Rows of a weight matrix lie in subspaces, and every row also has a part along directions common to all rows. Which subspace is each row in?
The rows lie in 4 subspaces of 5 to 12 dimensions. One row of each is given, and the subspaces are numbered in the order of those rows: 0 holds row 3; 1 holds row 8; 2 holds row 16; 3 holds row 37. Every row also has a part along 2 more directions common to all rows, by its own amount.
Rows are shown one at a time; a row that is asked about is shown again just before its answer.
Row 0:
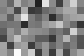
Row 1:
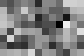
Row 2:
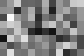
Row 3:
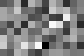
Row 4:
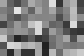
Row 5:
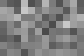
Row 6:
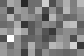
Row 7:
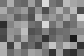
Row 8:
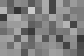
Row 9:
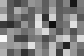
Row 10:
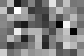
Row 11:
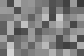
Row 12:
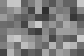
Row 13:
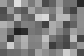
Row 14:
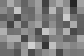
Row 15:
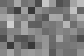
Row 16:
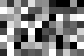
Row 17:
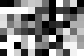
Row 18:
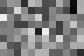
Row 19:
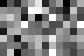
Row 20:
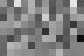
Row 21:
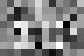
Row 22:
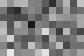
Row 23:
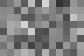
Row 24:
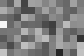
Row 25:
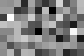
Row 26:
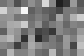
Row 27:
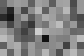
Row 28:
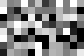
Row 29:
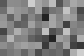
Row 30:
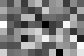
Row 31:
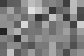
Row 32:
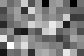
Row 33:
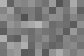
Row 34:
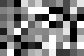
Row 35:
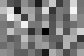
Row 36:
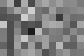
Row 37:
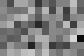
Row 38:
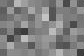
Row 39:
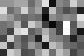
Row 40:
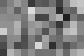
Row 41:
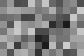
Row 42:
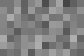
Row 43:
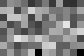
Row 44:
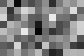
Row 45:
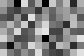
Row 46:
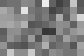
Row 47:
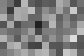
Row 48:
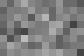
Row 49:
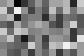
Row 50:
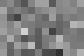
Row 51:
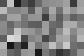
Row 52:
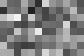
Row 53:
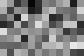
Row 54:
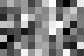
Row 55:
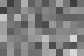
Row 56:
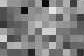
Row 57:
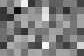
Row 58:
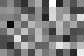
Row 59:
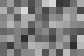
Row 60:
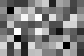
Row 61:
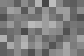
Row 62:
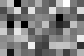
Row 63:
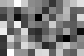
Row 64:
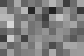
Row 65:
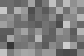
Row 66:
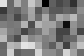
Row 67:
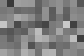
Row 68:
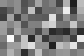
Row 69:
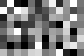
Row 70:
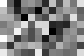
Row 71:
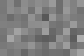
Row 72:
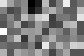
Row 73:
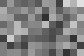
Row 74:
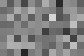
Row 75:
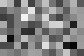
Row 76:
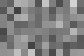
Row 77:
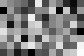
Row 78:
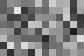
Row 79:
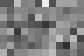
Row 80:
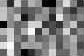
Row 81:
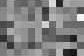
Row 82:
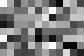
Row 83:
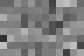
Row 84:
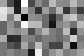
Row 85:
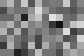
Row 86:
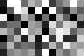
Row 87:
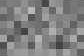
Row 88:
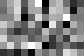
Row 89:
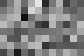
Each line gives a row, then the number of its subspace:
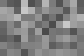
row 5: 1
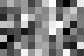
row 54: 2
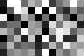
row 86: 1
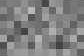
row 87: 3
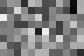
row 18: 1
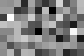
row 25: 1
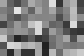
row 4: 1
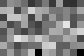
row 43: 1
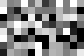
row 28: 1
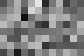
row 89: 0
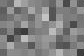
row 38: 3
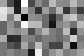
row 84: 1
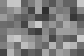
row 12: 1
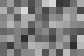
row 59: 2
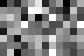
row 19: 0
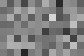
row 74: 1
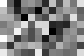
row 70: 1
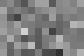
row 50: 3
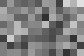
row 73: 3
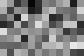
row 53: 0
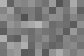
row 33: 1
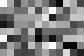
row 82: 2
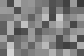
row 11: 2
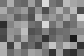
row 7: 3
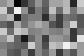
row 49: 0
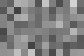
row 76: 0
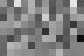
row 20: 1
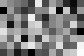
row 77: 3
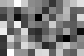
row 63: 1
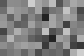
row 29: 0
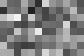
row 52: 3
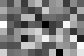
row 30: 3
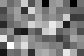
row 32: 3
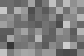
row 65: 3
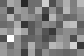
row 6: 1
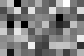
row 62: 2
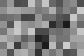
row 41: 2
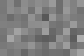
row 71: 0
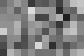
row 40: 3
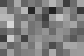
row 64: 2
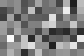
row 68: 1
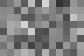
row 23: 2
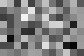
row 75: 2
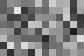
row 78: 1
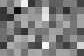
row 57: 0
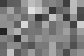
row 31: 0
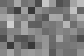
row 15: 2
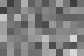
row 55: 3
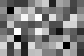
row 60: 1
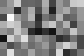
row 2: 1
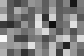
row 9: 1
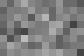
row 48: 3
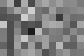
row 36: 2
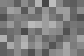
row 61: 1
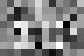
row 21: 3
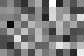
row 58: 3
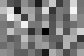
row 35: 1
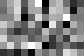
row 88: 0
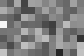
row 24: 3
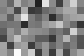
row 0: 0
